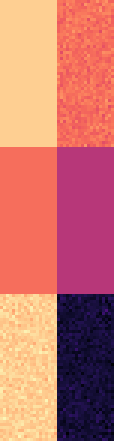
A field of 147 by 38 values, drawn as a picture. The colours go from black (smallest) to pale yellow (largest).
The table splits into 3 rows of 2 panels. Panel 1,1: very high, flat. Panel 1,2: high, fine-grained, faint in contrast. Panel 2,1: high, flat. Panel 2,2: middling, flat. Panel 3,1: very high, fine-grained, faint in contrast. Panel 3,2: very low, fine-grained, faint in contrast.
